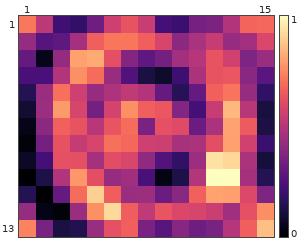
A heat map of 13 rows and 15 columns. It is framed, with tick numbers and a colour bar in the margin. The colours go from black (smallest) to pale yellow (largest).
The ninth with the lowest average is the bottom left. Overall the values sit about 50% of the way up the scale. The top right is the calmest part. Upright stripes repeat 2 times across the table. Concentric rings centre on the centre. The bottom right is the ninth with the highest average.
